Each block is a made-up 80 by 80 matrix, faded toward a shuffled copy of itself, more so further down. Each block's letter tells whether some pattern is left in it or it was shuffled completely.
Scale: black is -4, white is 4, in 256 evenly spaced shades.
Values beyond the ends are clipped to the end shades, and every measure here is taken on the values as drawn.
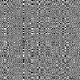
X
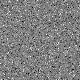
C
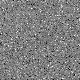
C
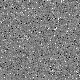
C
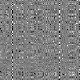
X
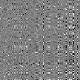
X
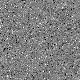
C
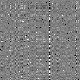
X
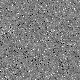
C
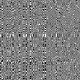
X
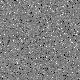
C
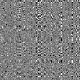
X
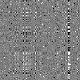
X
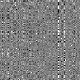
X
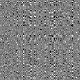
X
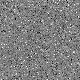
C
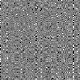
X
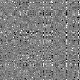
X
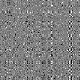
X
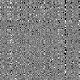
X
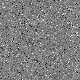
C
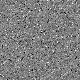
C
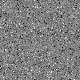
C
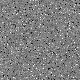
C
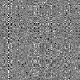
X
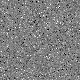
C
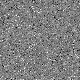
C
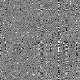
X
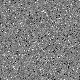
C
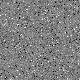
C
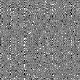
X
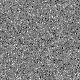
C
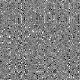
X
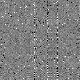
X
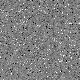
C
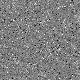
C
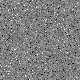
C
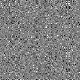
X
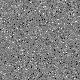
C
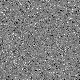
C
